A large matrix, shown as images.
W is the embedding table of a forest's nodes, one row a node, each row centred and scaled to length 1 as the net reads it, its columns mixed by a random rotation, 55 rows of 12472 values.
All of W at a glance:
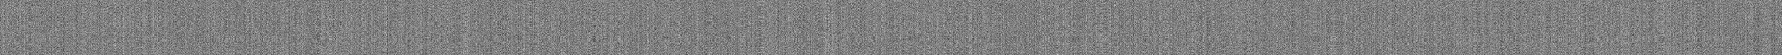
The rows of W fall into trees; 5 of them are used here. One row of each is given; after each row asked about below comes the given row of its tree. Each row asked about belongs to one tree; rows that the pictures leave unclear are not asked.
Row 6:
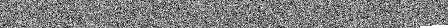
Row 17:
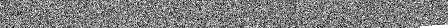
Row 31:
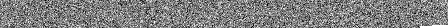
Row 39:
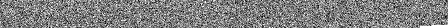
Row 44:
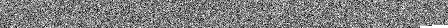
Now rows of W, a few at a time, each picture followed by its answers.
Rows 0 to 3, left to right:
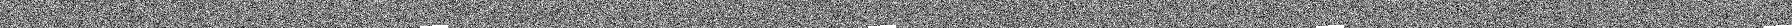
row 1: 17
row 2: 6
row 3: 39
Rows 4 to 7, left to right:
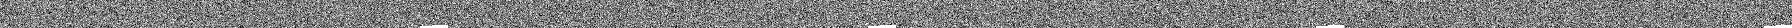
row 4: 17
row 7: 39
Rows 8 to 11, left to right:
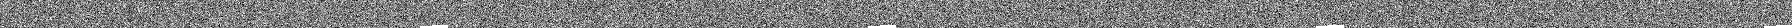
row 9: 31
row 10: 39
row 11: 44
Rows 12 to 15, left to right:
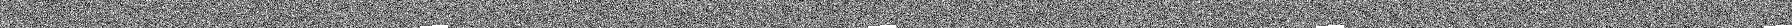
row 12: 31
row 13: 6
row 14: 44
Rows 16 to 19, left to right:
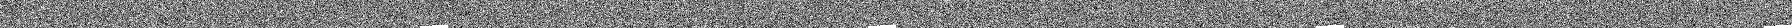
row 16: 17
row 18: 39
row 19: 39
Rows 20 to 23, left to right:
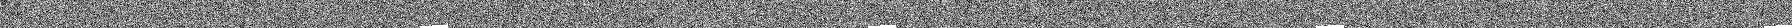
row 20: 17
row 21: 44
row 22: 44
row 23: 6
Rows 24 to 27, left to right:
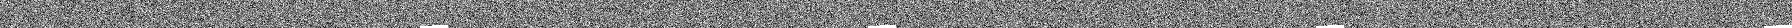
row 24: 44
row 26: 39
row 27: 17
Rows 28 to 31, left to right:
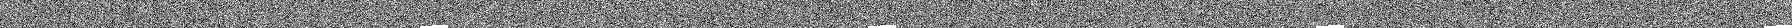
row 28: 44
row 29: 17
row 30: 44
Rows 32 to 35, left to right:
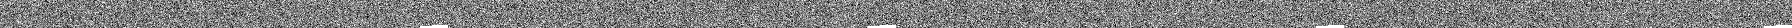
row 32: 6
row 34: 44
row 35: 44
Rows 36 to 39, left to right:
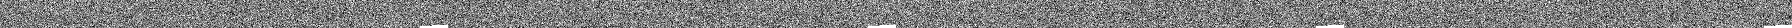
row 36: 39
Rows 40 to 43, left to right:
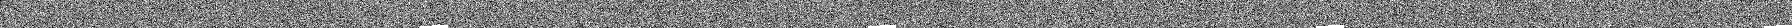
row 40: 39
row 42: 31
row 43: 44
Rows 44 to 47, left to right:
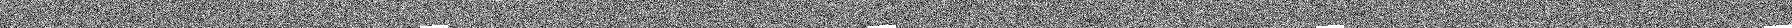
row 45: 39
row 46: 44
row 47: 17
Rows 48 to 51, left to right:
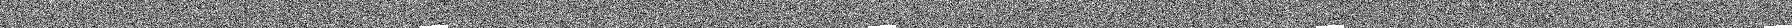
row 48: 39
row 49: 31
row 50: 39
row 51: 44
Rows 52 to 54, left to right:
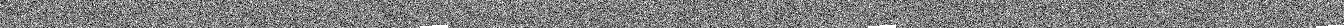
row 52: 17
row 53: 39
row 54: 31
